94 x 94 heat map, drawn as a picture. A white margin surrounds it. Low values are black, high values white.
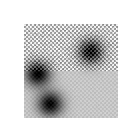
Odd rows or columns: none. Ninth with the lowest average: middle left. Seam: horizontal, 50% of the way down, the bottom part calmer. Dips: three.
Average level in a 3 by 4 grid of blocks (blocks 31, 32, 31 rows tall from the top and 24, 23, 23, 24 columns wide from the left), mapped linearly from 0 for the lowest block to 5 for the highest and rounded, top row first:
5524 / 0444 / 2155
